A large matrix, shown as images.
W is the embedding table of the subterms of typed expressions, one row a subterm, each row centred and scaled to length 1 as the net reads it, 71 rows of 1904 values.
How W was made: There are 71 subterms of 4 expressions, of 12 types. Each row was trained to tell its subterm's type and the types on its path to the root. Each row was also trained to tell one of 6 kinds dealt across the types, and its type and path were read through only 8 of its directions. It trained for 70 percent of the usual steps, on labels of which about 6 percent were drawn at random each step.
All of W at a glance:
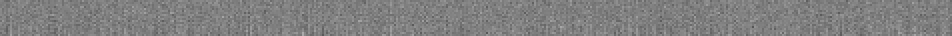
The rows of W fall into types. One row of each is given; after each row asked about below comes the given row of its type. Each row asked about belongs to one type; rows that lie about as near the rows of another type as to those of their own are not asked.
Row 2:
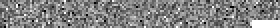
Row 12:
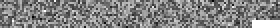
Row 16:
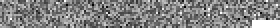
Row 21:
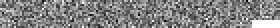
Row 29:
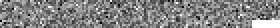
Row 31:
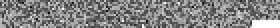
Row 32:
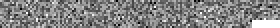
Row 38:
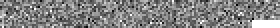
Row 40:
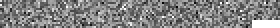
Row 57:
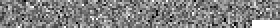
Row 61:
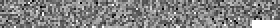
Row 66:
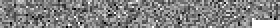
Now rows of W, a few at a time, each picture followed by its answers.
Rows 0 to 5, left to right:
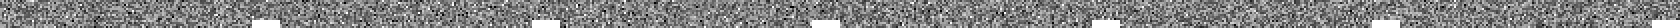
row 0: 31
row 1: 61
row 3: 57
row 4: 38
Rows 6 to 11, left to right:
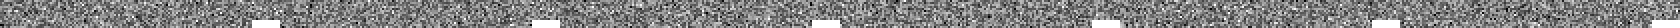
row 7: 66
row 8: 66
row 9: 61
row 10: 31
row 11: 40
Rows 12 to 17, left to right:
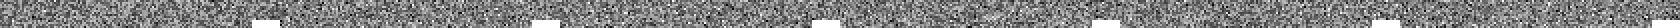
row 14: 40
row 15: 31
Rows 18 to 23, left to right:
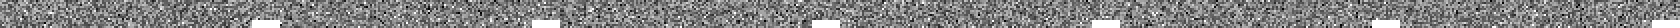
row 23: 38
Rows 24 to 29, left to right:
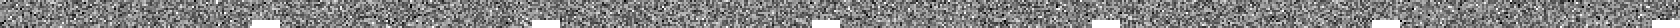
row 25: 66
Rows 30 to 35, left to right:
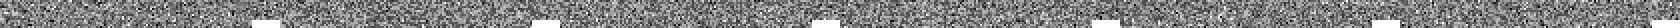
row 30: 21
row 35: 2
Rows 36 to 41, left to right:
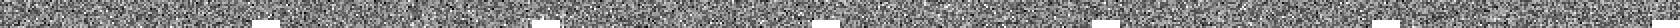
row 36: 57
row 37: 61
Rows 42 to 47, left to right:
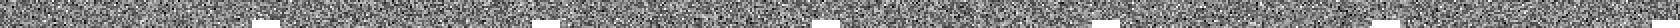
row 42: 12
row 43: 12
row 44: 21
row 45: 29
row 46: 66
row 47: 31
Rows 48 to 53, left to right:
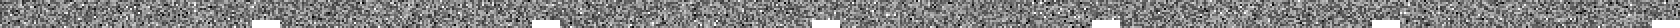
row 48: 61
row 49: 12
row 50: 61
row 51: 32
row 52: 57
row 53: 21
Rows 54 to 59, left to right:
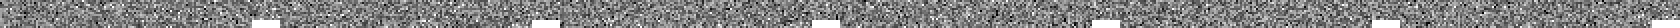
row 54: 21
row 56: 40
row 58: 40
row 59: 32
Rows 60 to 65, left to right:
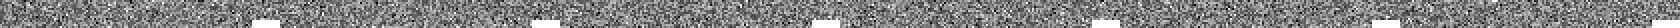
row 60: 57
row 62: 16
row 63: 21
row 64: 12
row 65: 66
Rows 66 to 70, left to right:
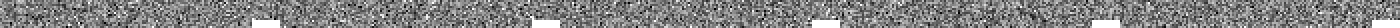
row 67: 57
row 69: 16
